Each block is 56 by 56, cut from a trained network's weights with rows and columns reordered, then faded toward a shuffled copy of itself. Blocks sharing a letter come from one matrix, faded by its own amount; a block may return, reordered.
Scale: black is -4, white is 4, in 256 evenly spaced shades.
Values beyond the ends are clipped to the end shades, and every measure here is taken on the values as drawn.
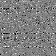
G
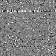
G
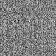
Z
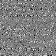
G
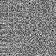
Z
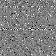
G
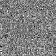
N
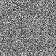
Z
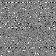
G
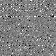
G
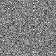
N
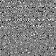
G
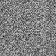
Z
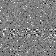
G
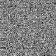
N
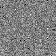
N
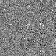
N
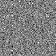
N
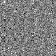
N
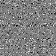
G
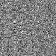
N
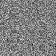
Z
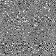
G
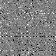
G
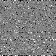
G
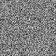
Z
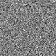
N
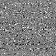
G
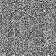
Z
